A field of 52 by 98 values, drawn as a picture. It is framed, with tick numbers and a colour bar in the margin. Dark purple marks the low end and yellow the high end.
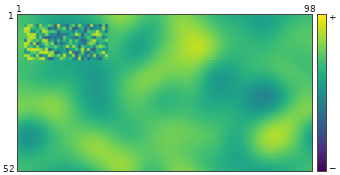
Odd patch: rougher, in the top left. Average level on the scale: 70%. Slope: none. Roughest part: top left. Mirror symmetry: none.
